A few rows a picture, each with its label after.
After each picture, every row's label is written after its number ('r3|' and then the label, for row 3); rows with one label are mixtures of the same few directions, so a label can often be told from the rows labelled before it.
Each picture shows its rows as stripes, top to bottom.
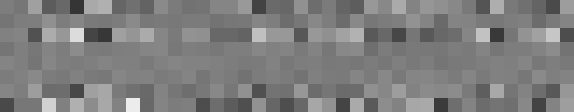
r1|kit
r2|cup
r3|kit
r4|kit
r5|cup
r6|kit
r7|kit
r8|cup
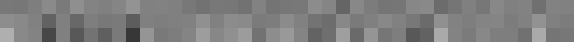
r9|cup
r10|cup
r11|cup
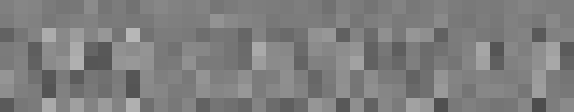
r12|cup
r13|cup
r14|cup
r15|kit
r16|kit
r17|cup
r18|cup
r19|cup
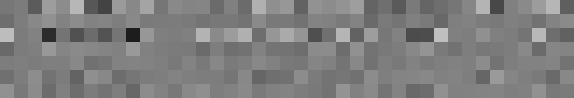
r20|kit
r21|cup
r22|cup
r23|cup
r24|kit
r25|kit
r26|cup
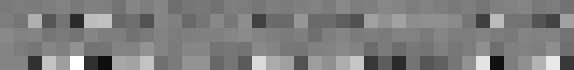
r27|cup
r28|kit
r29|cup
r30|kit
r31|kit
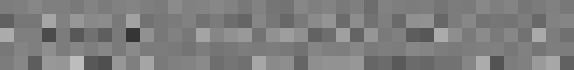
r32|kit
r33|cup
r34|cup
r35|cup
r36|kit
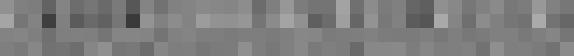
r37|cup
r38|cup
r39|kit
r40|kit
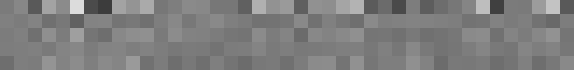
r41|kit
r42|kit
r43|kit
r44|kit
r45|cup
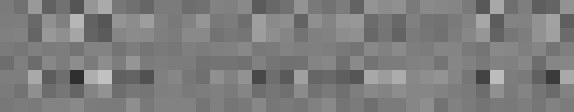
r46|kit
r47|kit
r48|kit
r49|kit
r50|cup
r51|kit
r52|kit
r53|cup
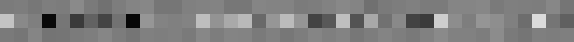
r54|kit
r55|cup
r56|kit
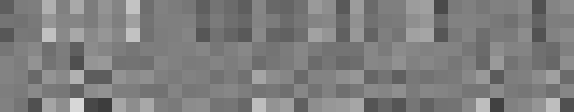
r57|cup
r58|cup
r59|cup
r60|kit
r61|kit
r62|kit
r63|kit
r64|kit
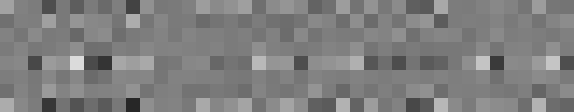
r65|cup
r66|cup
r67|kit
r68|kit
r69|kit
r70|kit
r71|cup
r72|cup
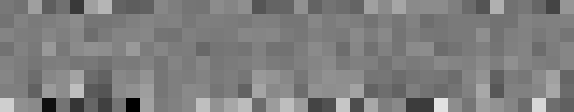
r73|kit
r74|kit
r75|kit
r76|cup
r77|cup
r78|kit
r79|kit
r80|cup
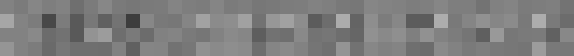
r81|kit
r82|cup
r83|kit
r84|cup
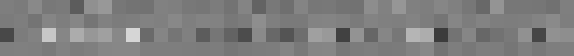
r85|kit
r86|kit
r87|cup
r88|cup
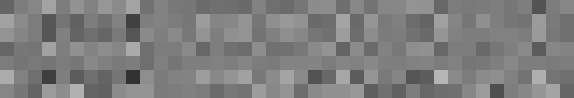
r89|cup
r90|cup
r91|cup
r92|cup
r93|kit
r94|cup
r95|kit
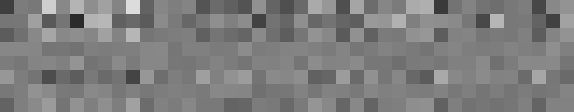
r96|cup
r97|kit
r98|cup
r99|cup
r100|kit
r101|cup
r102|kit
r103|cup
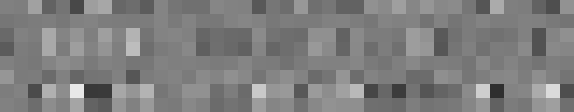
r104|kit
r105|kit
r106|cup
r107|cup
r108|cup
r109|cup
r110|kit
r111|kit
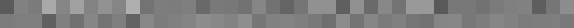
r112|cup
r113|cup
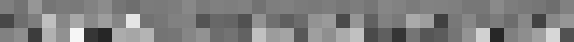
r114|kit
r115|cup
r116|kit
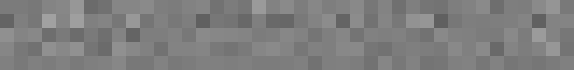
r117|kit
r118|cup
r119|cup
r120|kit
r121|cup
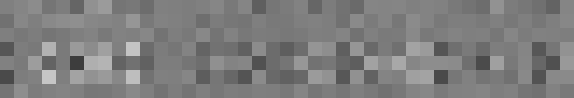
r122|kit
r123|cup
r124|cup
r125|cup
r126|kit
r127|cup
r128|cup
